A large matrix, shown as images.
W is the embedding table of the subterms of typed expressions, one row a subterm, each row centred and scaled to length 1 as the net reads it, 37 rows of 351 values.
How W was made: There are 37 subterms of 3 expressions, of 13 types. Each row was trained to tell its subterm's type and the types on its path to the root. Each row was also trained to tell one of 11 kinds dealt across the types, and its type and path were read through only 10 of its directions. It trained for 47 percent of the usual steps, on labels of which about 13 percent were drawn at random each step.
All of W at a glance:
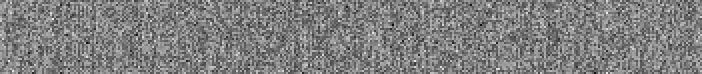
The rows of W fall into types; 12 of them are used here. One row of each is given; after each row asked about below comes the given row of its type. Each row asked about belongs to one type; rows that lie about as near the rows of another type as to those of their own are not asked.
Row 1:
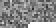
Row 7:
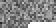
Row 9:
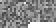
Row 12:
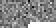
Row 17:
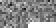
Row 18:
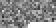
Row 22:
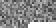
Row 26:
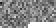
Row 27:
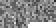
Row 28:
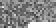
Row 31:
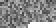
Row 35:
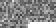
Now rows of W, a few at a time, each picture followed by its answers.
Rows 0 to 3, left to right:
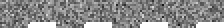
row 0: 7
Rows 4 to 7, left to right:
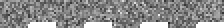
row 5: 9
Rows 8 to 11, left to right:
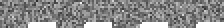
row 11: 12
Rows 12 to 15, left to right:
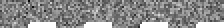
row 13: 9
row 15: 31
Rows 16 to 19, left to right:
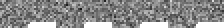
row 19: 1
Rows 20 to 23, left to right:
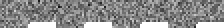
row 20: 35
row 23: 26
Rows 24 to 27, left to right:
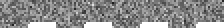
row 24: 26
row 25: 31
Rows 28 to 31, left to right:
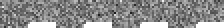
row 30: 12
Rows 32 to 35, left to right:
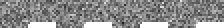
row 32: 31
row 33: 7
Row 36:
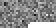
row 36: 12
